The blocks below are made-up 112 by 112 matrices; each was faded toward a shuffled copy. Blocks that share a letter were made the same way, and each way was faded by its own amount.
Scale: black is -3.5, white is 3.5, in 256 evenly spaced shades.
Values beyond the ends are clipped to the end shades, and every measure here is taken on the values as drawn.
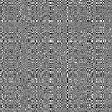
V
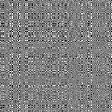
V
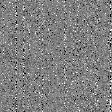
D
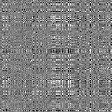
V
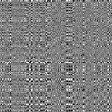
V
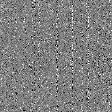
D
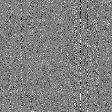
D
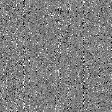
D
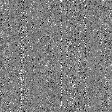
D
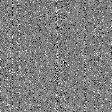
D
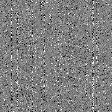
D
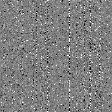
D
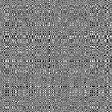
V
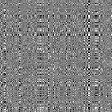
V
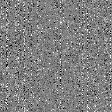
D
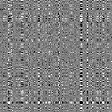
V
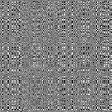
V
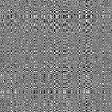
V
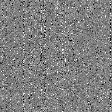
D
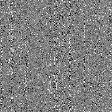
D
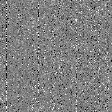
D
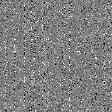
D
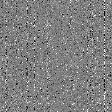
D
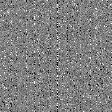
D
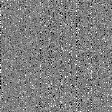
D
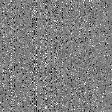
D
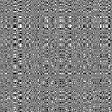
V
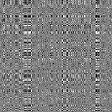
V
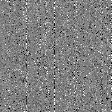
D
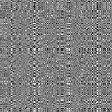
V
